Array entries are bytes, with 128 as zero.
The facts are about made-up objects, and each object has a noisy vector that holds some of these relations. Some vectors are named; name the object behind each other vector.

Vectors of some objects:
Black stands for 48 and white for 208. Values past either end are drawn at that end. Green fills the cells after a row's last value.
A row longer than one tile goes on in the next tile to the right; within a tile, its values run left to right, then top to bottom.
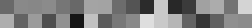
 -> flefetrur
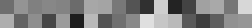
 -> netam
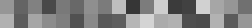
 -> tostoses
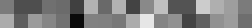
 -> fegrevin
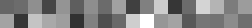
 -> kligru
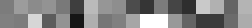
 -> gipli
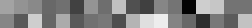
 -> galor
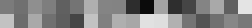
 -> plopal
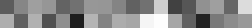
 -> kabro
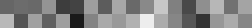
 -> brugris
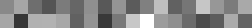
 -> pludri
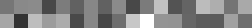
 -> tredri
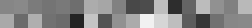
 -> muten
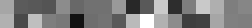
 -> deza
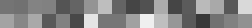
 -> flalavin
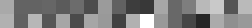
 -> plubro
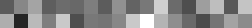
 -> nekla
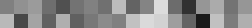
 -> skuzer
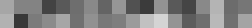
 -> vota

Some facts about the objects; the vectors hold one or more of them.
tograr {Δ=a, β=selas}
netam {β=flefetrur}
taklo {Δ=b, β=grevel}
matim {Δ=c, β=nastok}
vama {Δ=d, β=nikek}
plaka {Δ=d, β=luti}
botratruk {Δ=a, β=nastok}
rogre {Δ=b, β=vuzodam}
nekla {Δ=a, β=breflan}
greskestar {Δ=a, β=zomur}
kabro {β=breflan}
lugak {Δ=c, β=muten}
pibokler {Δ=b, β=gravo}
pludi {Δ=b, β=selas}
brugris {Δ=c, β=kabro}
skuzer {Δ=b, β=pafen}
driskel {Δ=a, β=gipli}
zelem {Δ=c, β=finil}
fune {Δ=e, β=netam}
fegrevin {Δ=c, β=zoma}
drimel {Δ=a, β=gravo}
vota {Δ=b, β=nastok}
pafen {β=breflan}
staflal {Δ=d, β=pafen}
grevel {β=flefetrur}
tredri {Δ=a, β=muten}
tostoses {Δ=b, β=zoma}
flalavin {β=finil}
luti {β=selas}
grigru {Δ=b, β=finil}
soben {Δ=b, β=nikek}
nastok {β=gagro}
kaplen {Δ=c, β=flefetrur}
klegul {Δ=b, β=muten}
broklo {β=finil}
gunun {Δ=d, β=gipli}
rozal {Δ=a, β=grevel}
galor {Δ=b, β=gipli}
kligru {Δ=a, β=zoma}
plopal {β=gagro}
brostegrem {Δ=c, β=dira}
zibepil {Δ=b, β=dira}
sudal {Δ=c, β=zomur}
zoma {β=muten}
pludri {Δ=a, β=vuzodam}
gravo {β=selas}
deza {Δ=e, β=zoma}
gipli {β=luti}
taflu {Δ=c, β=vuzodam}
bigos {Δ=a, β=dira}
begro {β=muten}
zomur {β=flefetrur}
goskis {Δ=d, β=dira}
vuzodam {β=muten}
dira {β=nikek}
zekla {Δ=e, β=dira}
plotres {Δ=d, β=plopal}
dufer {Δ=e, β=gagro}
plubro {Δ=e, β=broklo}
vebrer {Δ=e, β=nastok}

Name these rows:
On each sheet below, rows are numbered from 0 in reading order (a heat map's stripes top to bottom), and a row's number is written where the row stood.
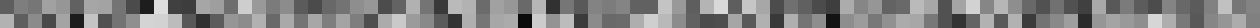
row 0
zomur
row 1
grigru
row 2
bigos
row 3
brostegrem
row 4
matim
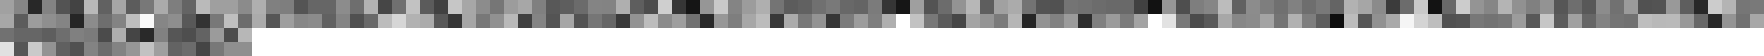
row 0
taflu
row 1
klegul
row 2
taklo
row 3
dufer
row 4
vebrer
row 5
zoma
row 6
pludi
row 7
plotres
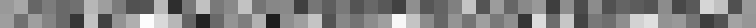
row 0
vuzodam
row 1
botratruk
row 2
drimel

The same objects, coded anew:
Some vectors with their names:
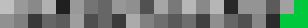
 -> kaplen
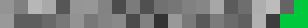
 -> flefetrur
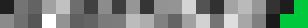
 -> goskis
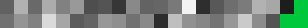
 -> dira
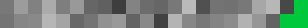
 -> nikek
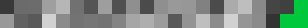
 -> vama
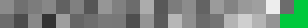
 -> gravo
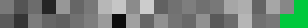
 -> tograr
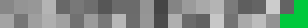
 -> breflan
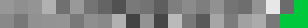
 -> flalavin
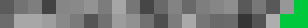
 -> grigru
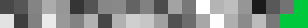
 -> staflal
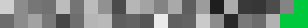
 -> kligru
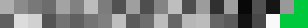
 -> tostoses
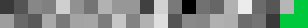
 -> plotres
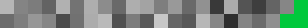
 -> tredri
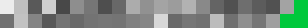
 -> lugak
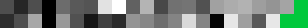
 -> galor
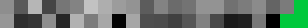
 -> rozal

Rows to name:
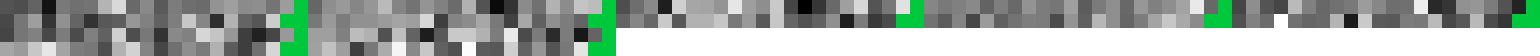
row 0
pibokler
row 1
nastok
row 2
botratruk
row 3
selas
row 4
bigos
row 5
skuzer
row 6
deza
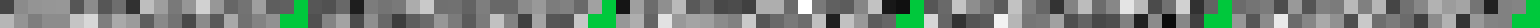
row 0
plubro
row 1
pludi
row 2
zekla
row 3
fune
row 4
nekla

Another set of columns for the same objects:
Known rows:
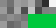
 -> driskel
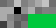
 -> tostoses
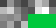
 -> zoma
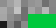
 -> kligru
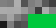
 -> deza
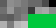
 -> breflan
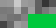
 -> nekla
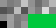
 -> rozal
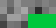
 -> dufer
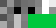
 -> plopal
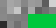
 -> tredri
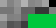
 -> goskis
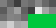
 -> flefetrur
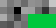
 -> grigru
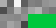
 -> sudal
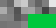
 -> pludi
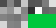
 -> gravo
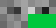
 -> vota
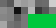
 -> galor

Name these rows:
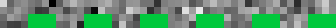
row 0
zekla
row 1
plotres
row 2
fune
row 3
matim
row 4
zelem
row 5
gagro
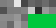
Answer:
brugris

